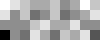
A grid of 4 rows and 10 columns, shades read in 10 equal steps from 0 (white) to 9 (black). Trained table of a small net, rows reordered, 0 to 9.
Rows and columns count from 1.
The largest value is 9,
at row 4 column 1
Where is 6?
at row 4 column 10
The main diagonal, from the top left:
0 4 4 1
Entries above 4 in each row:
0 2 0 4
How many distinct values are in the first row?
5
